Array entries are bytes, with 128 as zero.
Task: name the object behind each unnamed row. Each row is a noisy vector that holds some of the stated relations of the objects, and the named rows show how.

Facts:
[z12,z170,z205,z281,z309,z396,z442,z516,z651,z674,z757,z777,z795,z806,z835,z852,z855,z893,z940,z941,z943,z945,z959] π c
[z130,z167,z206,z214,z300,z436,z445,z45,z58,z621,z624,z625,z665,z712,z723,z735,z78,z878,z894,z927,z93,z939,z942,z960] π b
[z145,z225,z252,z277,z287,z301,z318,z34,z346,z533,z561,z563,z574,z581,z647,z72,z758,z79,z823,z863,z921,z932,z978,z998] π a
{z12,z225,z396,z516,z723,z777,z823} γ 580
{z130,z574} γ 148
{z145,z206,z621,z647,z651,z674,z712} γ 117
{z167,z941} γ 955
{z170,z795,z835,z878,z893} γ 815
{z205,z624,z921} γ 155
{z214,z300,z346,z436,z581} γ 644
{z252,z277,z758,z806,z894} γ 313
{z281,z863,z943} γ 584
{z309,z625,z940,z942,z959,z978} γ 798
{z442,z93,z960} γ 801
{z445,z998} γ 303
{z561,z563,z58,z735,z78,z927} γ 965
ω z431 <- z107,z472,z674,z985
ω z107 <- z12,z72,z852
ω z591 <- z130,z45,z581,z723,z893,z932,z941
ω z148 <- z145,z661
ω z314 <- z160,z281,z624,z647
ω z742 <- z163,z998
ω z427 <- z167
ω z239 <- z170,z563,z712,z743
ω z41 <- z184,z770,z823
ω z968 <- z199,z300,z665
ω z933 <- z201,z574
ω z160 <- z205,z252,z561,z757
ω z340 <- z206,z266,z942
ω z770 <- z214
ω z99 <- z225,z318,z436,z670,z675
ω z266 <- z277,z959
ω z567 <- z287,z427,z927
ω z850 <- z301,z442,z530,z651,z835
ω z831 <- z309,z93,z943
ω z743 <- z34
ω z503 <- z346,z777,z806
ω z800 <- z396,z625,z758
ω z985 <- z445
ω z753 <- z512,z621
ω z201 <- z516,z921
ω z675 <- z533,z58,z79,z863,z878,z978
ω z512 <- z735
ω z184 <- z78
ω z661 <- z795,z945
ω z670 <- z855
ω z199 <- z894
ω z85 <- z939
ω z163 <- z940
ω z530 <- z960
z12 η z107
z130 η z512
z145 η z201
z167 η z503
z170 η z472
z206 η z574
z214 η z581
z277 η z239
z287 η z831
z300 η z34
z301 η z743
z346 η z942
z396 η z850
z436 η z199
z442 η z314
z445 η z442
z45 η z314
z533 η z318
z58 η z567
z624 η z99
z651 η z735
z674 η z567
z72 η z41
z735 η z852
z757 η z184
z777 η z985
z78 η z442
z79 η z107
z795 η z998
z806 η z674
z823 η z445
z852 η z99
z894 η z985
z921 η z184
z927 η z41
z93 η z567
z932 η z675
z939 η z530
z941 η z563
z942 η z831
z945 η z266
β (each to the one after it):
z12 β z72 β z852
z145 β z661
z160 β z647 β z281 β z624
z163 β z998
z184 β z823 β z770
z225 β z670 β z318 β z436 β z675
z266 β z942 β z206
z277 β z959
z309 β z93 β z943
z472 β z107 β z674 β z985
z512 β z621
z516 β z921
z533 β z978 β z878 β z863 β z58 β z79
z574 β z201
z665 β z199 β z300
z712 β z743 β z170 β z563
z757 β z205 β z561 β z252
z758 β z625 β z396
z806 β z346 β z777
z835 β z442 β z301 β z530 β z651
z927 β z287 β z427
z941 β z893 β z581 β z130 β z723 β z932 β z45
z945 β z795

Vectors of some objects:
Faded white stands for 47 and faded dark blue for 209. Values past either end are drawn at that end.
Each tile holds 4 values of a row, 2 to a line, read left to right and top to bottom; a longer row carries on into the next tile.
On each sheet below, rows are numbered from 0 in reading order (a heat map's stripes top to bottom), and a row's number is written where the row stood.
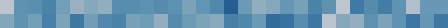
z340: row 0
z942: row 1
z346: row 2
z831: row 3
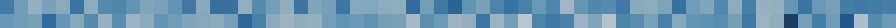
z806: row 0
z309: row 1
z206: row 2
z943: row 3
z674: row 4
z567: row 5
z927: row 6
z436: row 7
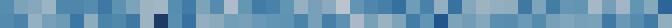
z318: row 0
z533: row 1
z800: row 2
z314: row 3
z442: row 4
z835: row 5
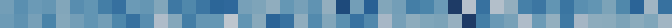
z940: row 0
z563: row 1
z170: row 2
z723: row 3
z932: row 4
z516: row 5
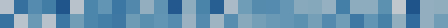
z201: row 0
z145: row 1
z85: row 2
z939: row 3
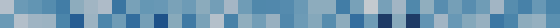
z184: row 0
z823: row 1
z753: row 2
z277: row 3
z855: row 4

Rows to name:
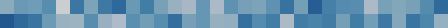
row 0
z894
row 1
z214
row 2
z647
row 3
z758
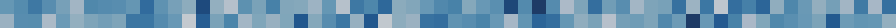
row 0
z735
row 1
z624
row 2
z266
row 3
z985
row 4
z561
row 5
z743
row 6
z79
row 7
z945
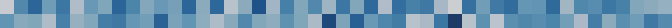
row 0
z99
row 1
z941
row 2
z675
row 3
z58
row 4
z199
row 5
z431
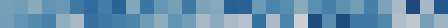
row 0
z281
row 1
z167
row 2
z852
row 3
z777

